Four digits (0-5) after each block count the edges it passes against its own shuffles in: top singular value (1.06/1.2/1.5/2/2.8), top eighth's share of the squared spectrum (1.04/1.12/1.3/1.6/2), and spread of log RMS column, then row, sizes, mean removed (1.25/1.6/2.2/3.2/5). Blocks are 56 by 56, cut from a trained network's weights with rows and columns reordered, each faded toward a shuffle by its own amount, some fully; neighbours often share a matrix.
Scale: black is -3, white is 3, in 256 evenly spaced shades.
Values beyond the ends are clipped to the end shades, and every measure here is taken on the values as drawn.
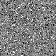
1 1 0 0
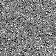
0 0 0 0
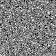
1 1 0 0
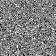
0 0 0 0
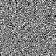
3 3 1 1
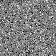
0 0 0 0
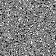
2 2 0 0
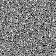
0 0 0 0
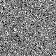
0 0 0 0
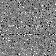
2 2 0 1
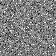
1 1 0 0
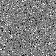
0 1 0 0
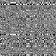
4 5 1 3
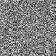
3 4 2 1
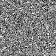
1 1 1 0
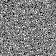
0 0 0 0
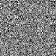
3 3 2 1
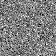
2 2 0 0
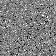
0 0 0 0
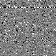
3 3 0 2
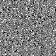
2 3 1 1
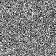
2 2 0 1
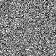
3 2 0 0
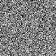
3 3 1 0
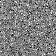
0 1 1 0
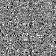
2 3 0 1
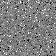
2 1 0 1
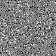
1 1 0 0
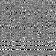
4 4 1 3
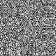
3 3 2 1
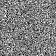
1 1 0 0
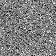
1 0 0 0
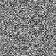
3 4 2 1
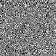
3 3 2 2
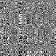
3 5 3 3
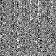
3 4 2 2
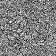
2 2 0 0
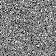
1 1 0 0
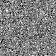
0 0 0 0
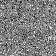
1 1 0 0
